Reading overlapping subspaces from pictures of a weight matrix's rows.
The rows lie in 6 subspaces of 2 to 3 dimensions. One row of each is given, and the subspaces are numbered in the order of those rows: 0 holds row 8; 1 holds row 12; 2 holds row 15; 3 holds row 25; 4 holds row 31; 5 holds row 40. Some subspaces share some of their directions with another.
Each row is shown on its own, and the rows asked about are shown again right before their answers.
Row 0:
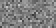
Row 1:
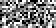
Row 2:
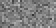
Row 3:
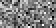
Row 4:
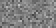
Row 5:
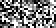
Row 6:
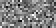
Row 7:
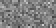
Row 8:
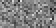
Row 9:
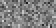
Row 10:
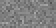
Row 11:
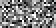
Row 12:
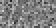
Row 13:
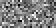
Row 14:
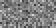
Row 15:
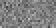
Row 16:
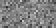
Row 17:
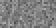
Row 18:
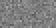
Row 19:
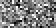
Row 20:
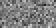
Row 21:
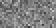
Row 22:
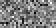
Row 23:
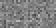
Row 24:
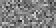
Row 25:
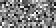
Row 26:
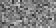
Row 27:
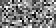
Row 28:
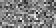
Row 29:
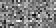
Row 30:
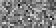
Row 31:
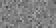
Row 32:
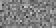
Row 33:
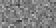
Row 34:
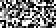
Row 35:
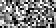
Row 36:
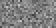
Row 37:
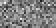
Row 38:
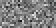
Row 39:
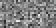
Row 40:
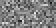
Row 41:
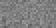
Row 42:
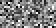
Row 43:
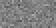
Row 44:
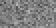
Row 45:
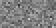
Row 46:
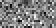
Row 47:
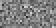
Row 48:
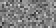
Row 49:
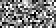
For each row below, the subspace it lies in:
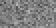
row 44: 2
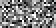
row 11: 3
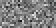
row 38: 5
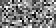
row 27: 3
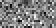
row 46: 0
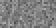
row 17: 1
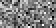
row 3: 0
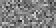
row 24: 5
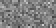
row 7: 2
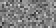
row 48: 3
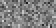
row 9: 2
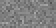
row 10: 5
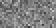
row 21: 0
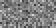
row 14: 5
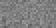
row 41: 4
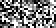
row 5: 0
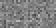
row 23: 4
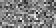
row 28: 2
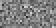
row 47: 1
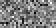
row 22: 5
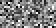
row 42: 1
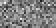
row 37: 3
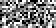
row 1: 4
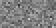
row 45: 1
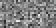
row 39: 4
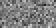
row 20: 4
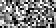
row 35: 2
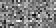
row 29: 4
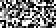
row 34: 4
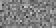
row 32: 1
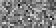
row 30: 1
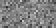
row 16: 4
